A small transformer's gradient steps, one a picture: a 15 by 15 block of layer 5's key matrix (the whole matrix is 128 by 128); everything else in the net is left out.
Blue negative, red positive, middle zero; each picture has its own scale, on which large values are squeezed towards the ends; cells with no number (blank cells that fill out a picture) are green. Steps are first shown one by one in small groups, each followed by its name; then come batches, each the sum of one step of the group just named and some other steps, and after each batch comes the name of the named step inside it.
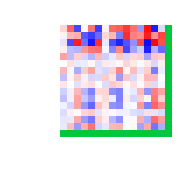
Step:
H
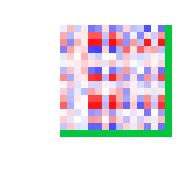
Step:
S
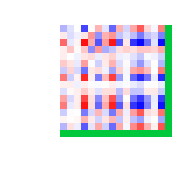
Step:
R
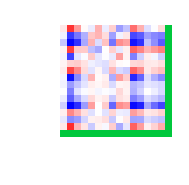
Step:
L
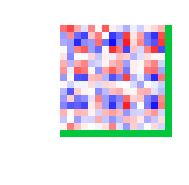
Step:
L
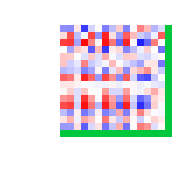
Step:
R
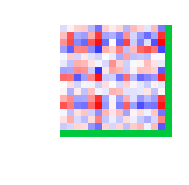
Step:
S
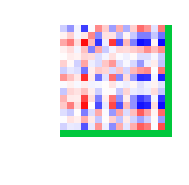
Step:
R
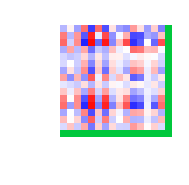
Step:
L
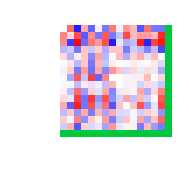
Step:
H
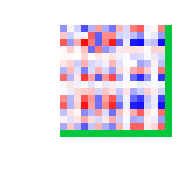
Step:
R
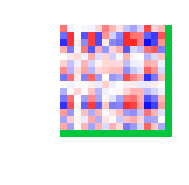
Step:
L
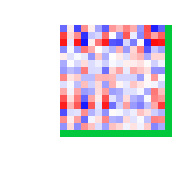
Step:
H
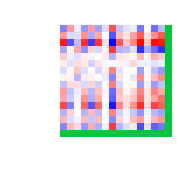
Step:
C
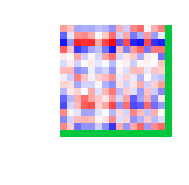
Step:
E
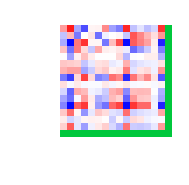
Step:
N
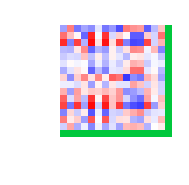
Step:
N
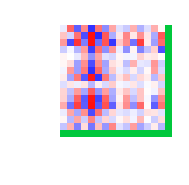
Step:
C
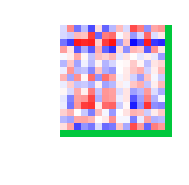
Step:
E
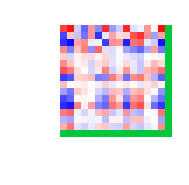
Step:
N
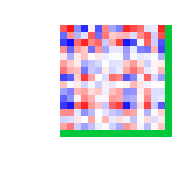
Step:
N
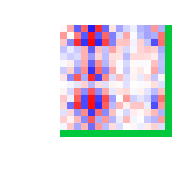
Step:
N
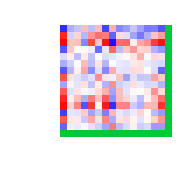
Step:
C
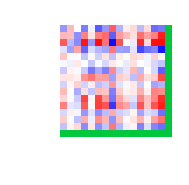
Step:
C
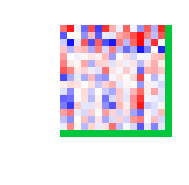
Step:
C
